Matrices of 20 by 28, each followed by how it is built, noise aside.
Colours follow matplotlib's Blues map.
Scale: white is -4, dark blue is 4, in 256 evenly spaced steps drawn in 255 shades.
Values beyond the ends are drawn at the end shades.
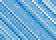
Toeplitz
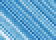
Toeplitz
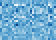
low rank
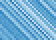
Toeplitz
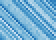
Toeplitz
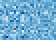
low rank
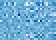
low rank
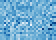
low rank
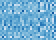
low rank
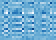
low rank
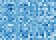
low rank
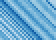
Toeplitz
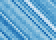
Toeplitz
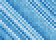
Toeplitz
